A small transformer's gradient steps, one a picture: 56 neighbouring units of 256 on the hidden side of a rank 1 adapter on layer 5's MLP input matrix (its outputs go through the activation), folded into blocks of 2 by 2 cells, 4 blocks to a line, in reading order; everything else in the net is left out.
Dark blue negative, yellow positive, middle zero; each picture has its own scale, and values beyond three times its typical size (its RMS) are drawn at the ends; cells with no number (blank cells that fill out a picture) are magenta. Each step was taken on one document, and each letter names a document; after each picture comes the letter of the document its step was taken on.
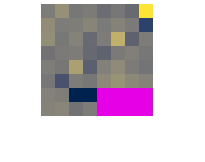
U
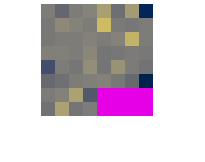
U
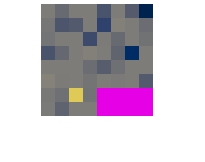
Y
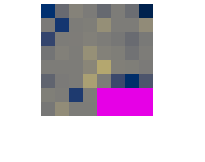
Y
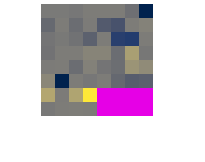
U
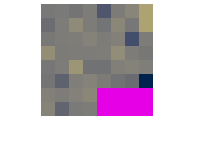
U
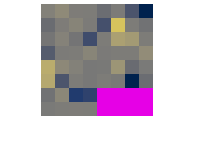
U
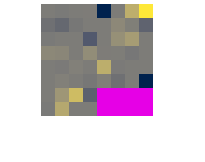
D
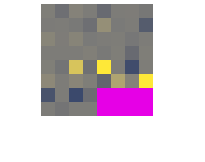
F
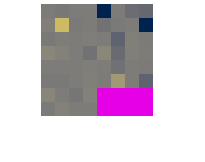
D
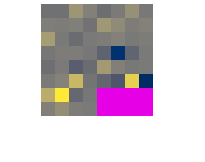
F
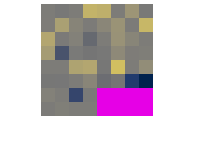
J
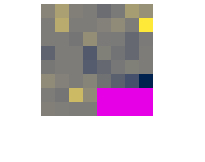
Y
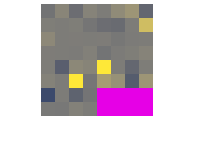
F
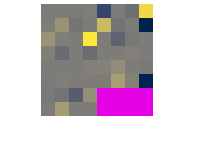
D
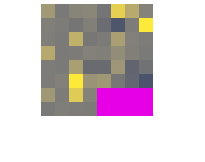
F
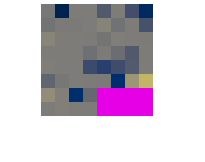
Y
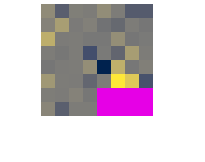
Y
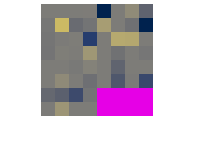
J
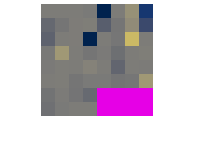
J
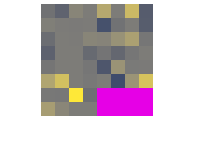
Y
